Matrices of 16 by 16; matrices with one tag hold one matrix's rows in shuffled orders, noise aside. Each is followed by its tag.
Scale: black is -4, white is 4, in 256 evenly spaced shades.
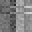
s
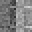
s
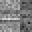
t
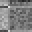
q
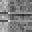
q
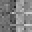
s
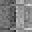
s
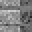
t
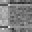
q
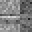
t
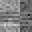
t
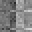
s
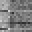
q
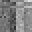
s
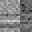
t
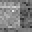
t
